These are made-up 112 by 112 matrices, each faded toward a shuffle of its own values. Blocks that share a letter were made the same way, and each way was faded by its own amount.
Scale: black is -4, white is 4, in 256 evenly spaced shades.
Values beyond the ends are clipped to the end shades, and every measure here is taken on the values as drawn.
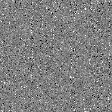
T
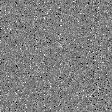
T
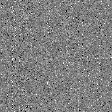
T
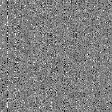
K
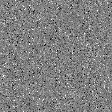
T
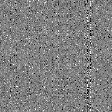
K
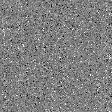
T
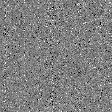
T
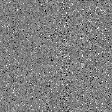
T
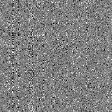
K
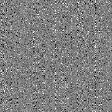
K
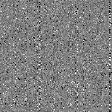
K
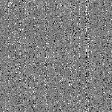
K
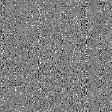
K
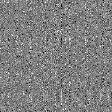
K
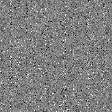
T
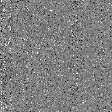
T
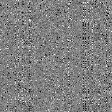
K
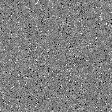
T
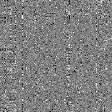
K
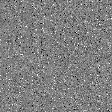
T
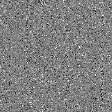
T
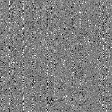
K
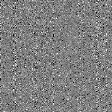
K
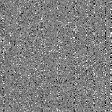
K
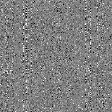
K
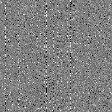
K
